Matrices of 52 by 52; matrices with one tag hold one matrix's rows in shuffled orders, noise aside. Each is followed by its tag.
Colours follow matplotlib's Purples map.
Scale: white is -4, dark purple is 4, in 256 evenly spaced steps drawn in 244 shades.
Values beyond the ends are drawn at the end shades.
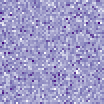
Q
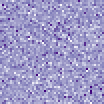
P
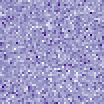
P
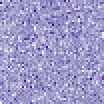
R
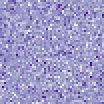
P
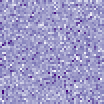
Q
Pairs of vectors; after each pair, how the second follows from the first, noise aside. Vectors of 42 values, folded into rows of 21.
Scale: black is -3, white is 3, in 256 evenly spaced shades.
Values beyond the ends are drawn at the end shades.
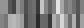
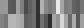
copied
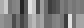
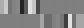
partly zeroed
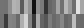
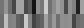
sign-scrambled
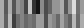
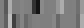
partly zeroed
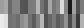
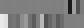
partly zeroed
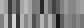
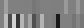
partly zeroed
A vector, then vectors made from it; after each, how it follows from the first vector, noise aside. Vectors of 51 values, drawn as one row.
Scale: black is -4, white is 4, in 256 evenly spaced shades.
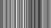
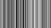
negated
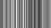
copied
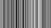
negated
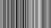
negated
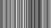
copied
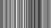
copied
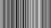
negated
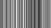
copied
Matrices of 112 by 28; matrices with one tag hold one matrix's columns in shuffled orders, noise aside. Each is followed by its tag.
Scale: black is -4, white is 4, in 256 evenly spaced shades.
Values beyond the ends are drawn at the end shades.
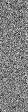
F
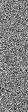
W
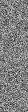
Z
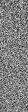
F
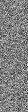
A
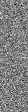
Z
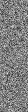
Z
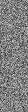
A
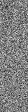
F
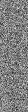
A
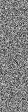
A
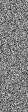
W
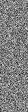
A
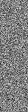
A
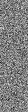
A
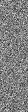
W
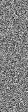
Z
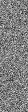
Z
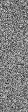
F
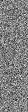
A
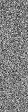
F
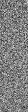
F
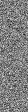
Z
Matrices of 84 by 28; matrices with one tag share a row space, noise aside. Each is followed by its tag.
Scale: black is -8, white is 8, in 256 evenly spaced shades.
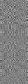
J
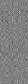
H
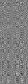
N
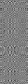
J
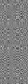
N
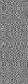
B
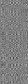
B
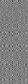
H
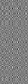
H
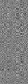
N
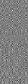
H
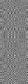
J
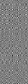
H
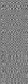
B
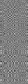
J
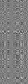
N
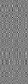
H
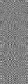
J
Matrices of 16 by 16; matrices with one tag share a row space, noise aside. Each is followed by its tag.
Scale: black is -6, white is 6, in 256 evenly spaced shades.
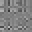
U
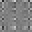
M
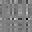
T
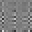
M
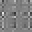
M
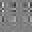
M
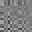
U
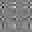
M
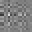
U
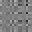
T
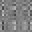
M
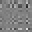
T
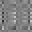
M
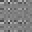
U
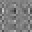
M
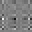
M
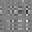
T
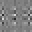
M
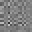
U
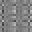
M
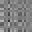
U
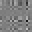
T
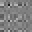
U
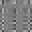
M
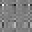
M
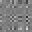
T
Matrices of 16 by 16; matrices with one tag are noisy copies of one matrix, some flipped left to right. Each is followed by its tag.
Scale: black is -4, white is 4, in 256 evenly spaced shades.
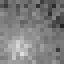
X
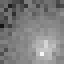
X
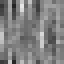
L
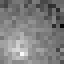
X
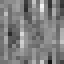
L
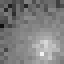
X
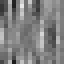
L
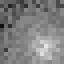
X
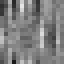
L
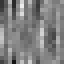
L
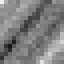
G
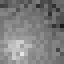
X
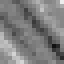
G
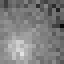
X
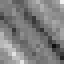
G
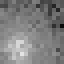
X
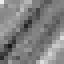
G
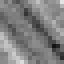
G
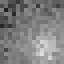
X
